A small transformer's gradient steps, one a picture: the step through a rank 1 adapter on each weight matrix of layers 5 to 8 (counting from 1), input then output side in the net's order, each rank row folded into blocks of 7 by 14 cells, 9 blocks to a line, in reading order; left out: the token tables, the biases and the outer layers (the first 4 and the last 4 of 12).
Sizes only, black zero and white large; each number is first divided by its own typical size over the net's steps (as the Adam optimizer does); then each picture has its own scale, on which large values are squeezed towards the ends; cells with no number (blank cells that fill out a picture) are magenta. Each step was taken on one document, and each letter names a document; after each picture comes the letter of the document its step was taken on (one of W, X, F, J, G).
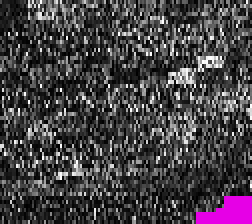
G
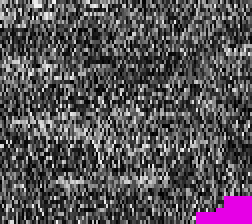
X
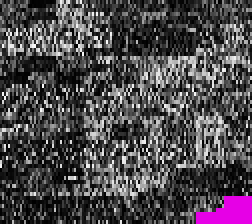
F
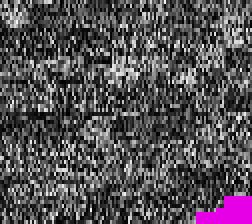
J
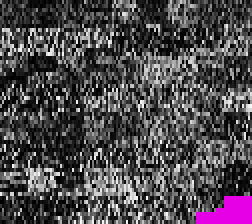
F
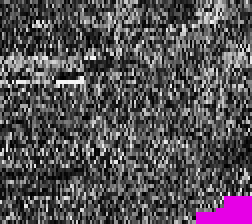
J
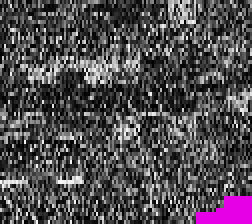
X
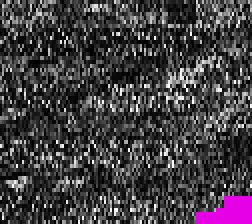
G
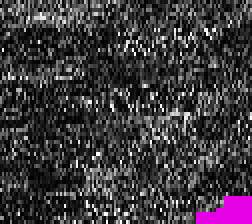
G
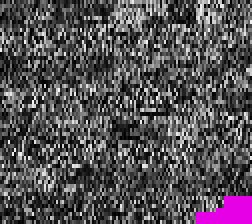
J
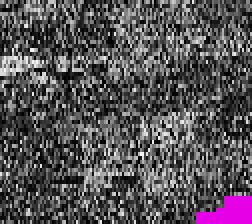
X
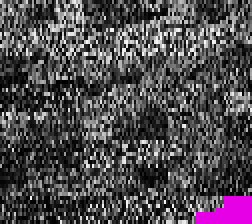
F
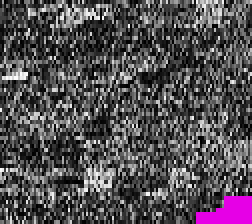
X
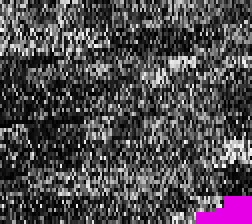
F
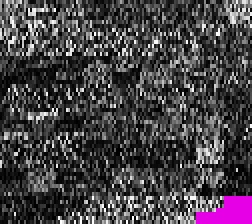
F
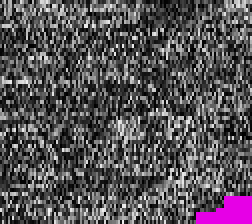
X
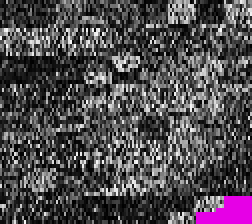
F
